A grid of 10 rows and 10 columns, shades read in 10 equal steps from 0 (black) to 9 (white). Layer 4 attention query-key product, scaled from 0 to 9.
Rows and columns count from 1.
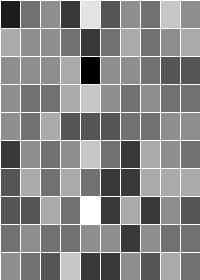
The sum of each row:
44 47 41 48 42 44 45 43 42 41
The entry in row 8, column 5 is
9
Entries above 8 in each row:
0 0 0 0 0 0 0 1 0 0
